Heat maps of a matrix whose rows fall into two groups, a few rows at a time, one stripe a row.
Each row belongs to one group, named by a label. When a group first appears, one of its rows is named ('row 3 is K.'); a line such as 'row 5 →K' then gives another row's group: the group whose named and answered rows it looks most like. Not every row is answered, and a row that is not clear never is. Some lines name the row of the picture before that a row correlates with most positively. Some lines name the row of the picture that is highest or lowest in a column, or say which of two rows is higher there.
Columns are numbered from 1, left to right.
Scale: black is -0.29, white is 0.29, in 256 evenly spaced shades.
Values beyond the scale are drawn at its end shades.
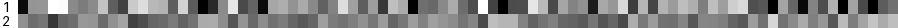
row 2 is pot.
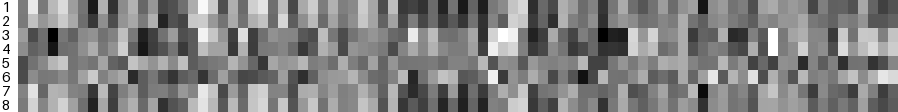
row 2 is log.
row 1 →log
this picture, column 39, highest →6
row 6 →pot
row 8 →log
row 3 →pot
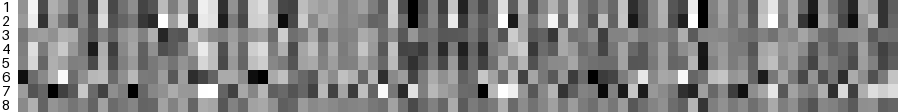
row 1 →log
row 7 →pot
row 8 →log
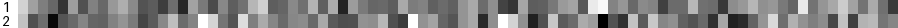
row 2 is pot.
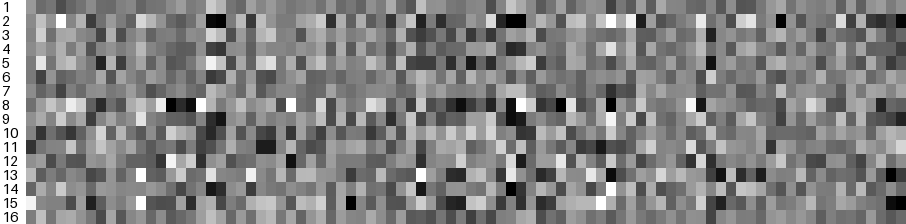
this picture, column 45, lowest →5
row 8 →log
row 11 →pot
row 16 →log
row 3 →log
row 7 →pot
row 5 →log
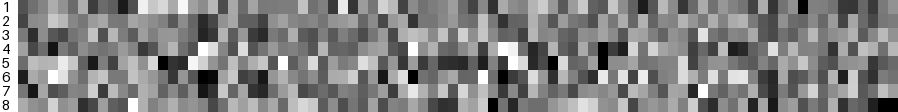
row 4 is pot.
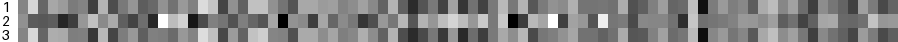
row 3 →log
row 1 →log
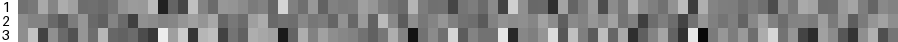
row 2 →pot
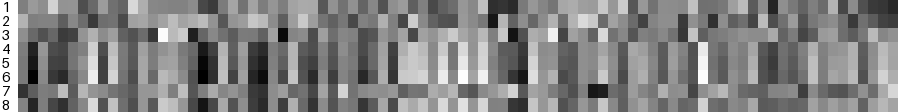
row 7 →pot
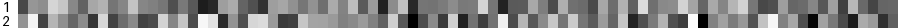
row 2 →log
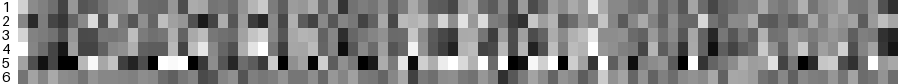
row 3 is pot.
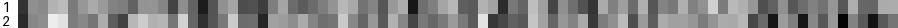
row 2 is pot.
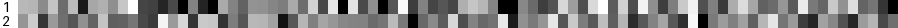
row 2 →log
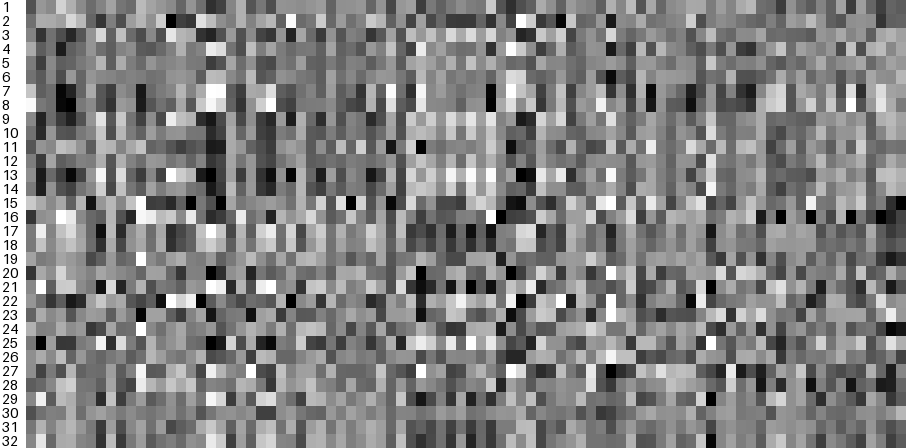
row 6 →pot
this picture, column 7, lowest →15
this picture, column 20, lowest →15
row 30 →pot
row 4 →pot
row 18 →log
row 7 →pot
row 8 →pot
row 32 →log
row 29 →log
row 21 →log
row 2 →log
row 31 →log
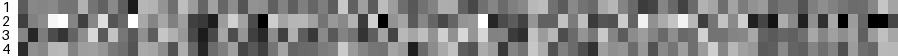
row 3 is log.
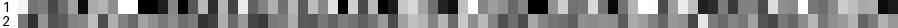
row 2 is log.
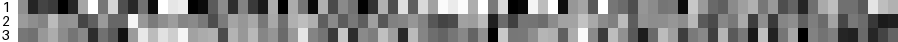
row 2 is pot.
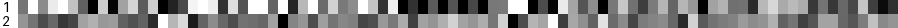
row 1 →log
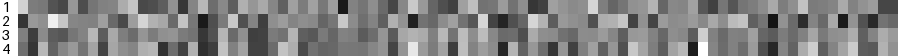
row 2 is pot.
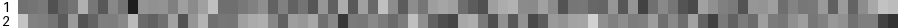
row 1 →pot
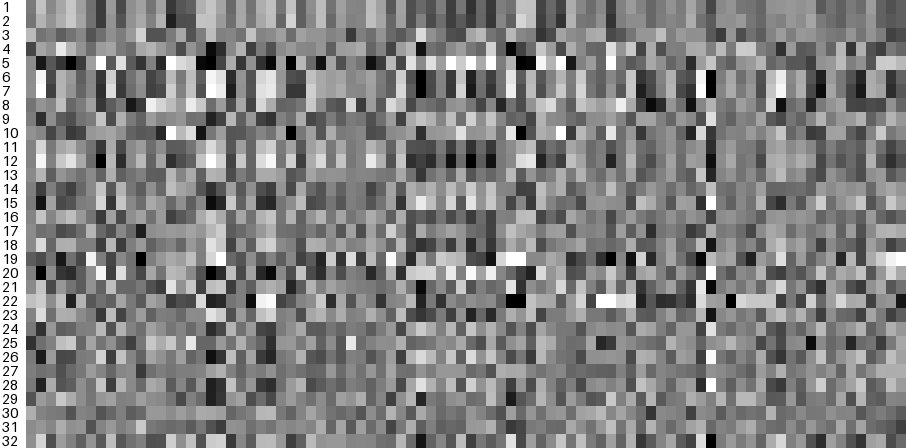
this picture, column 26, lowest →22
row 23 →log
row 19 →pot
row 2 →log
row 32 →log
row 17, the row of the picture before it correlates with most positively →1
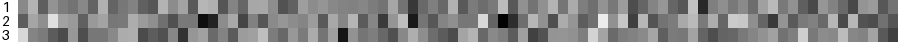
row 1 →log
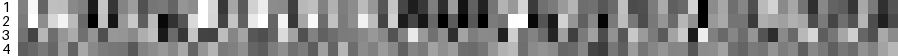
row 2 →log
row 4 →pot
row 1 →log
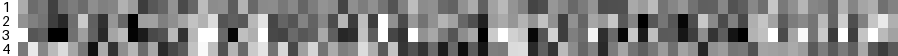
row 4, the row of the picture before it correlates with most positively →2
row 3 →pot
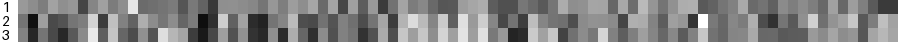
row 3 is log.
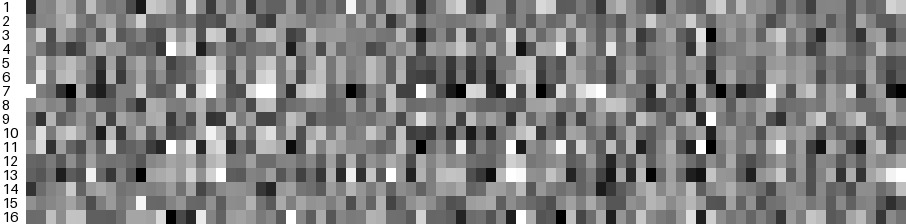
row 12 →pot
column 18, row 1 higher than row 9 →No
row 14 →pot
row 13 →pot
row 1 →pot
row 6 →log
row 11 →log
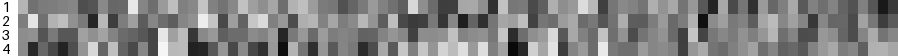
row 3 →log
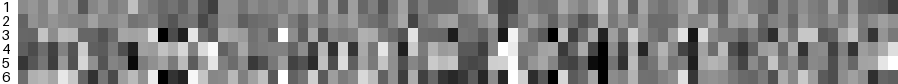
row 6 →log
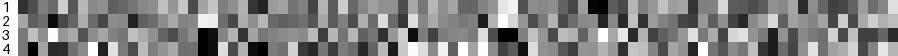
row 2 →pot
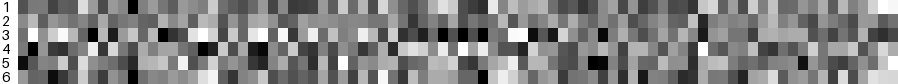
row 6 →pot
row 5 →pot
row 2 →log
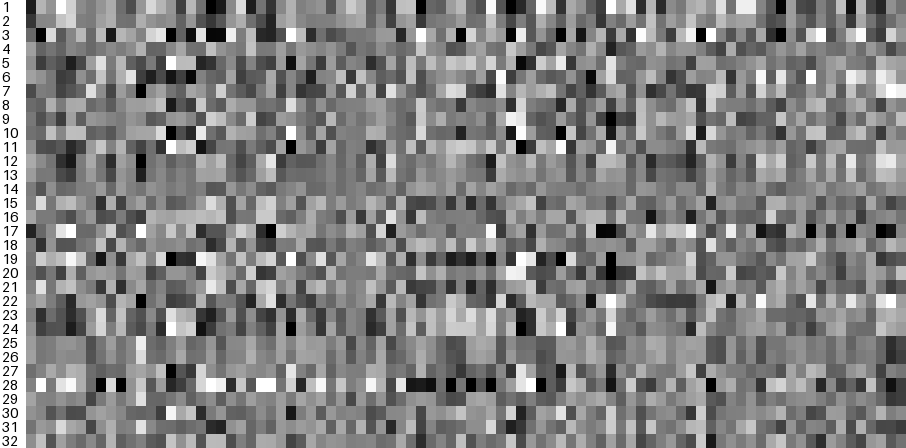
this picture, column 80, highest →3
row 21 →log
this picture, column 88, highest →7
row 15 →log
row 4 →pot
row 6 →pot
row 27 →log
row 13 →pot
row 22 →pot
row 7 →pot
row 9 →pot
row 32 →log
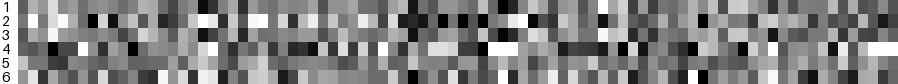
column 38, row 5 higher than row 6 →No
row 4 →pot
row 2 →log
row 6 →log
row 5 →pot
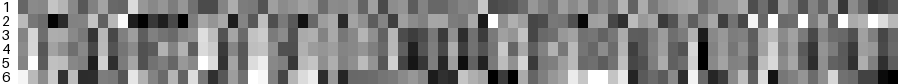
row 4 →log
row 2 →pot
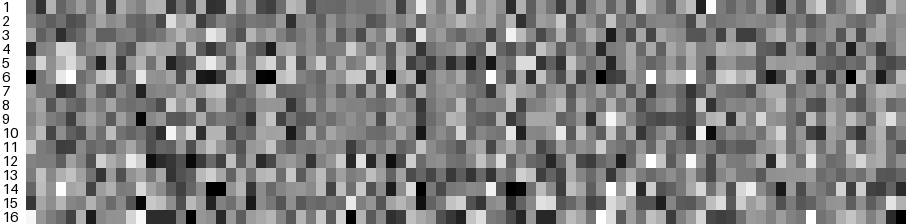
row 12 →pot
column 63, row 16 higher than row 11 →Yes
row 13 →log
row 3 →pot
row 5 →log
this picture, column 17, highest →10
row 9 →pot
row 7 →pot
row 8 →log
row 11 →pot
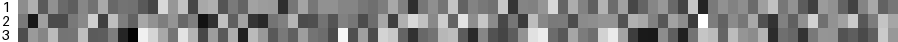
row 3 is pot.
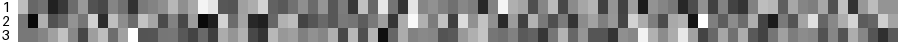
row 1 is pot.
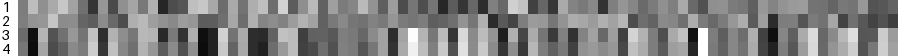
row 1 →log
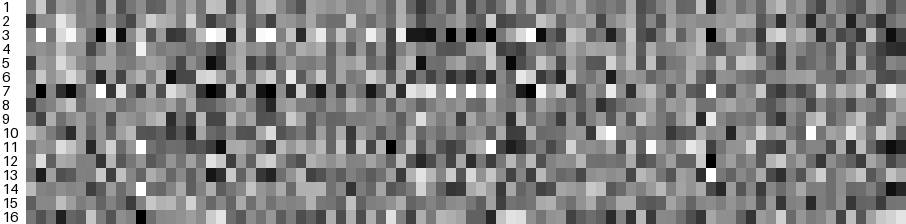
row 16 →pot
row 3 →log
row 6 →log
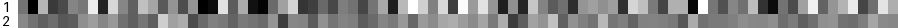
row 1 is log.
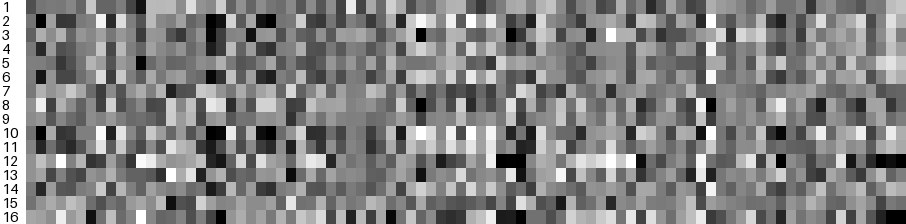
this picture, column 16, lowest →3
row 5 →pot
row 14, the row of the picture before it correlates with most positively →1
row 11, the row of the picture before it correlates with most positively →2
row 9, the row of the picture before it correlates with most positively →2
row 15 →log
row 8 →log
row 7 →log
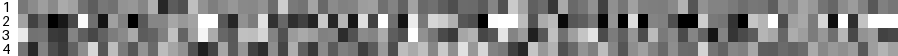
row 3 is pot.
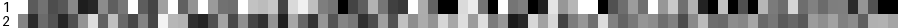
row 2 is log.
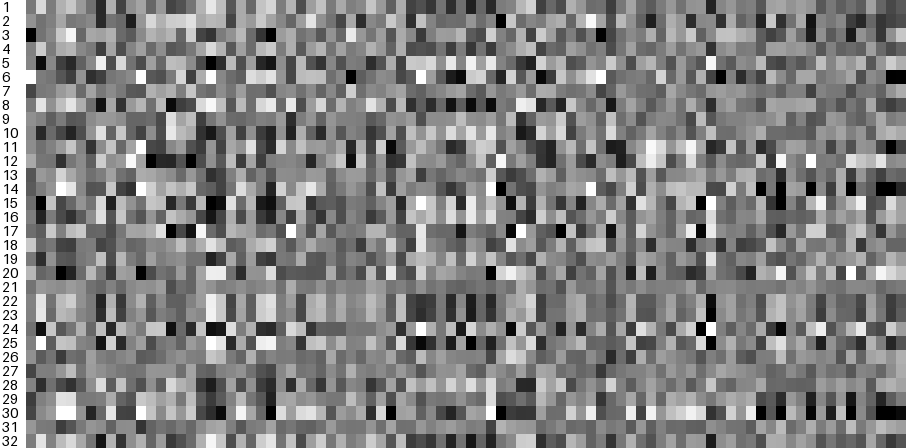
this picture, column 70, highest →3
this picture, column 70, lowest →6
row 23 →log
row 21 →log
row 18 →pot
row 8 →log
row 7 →pot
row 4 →log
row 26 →pot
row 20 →pot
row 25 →log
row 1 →log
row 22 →log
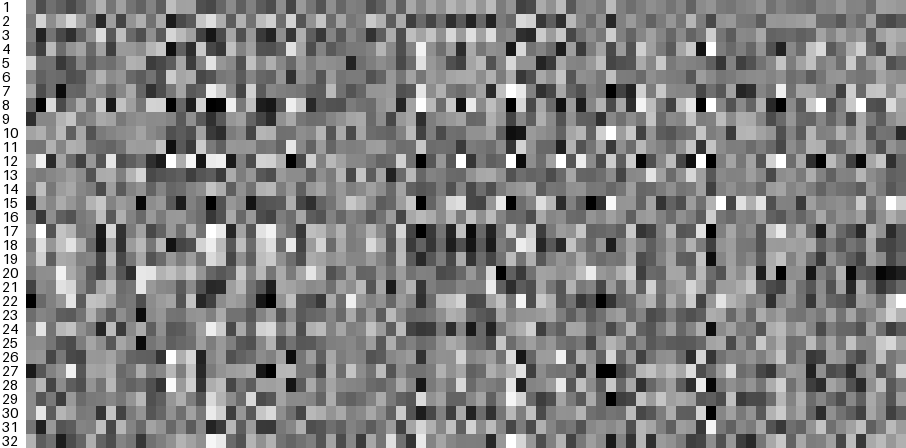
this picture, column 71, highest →27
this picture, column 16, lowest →15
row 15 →pot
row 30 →log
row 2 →log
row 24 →log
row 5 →pot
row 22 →pot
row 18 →log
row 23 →pot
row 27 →pot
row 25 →pot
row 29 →pot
